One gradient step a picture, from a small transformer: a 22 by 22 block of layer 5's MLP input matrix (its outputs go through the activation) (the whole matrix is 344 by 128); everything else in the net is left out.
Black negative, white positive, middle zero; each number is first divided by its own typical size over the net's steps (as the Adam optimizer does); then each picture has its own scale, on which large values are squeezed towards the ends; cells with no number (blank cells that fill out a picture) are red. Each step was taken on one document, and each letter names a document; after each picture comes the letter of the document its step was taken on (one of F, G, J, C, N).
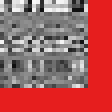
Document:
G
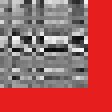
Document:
G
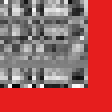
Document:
G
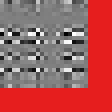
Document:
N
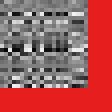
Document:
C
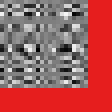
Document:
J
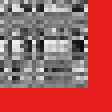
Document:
G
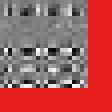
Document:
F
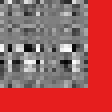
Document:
J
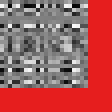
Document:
J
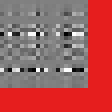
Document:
N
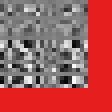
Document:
J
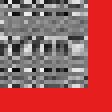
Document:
C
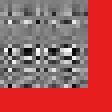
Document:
F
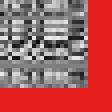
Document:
C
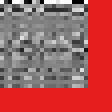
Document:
G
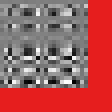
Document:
F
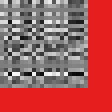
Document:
C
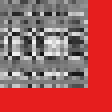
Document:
C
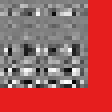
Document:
F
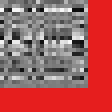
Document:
G
